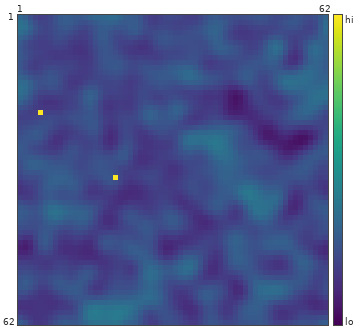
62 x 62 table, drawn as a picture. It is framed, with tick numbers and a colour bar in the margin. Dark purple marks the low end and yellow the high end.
Slope: none. Average level on the scale: 20%. Odd rows or columns: none. Mirror symmetry: none. Histogram: skewed, a long tail of high values. Grain: blotchy. Lone odd cells: 2, each higher than its neighbours.
